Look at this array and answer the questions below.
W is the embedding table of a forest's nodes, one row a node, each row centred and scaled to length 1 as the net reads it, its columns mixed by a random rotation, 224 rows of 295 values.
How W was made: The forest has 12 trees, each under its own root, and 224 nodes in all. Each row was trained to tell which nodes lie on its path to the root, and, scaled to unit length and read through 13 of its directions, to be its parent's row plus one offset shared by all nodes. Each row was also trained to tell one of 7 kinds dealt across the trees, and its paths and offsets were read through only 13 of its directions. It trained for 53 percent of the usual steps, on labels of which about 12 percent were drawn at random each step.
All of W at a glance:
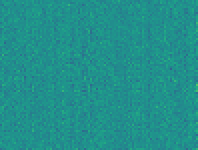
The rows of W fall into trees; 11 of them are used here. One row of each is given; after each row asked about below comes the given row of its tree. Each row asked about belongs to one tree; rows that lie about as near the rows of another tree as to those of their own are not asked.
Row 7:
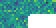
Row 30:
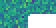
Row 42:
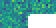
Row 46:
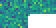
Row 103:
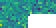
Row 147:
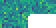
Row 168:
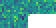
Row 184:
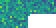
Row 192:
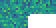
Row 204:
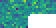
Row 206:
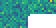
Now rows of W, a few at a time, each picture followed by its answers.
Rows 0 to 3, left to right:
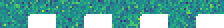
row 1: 46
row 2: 46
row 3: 42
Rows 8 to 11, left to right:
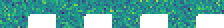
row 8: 42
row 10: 7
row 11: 7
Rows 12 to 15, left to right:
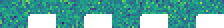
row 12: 147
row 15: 147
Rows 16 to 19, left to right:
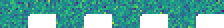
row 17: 103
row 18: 103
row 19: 204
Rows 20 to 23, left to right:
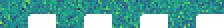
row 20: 147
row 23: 184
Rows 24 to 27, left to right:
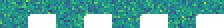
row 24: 103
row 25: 46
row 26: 46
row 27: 30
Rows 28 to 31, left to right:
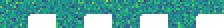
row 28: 46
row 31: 147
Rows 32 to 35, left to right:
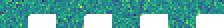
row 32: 46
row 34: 206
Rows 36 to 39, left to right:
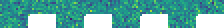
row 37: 184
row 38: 204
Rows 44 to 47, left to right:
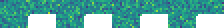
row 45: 168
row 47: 168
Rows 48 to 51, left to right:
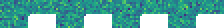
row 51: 30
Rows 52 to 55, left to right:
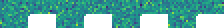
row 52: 103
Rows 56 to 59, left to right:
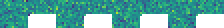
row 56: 204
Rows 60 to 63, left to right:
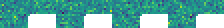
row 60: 168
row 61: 30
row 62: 192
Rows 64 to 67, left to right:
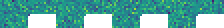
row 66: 42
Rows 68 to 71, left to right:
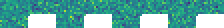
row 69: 168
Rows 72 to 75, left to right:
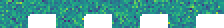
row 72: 46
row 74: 168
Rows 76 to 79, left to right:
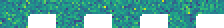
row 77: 42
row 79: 42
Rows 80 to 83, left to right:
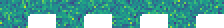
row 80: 168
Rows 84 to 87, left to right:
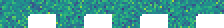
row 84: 103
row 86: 42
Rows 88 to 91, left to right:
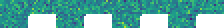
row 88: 30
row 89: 184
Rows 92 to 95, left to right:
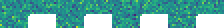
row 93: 46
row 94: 206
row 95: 192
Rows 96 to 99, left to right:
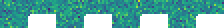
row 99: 46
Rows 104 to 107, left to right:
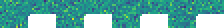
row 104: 103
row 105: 46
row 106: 168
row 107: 42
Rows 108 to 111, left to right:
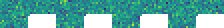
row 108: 184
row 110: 168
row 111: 103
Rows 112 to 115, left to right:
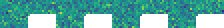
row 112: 184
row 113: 168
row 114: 46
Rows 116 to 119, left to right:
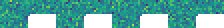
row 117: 46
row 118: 103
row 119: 184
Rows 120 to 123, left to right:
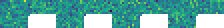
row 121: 204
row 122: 204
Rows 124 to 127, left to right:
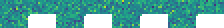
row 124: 46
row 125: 42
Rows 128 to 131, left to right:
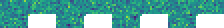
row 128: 206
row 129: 103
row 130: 168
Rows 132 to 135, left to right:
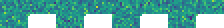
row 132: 168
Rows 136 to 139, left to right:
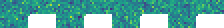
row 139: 46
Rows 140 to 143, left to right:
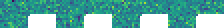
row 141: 168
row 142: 147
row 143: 103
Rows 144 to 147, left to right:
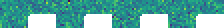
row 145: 147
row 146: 184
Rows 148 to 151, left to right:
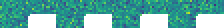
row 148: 42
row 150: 168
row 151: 42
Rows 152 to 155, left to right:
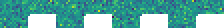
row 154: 184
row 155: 204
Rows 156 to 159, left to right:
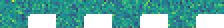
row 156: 42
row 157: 204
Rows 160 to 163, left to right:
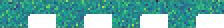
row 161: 168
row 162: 103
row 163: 7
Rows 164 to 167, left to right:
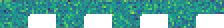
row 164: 103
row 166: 42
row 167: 184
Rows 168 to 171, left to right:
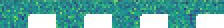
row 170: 42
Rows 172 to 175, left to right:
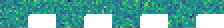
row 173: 147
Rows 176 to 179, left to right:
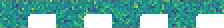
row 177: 46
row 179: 103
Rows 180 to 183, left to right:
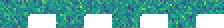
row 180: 42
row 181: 103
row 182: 204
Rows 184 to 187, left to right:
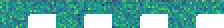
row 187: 7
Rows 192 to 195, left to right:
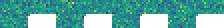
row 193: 147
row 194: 30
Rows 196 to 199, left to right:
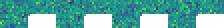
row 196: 103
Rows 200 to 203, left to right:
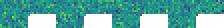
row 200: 168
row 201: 168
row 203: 204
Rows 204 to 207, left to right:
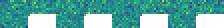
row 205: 30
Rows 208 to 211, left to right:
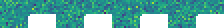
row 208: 103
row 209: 184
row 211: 184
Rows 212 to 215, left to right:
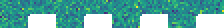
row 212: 184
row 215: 30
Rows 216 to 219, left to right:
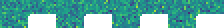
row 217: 46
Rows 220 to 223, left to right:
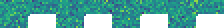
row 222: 147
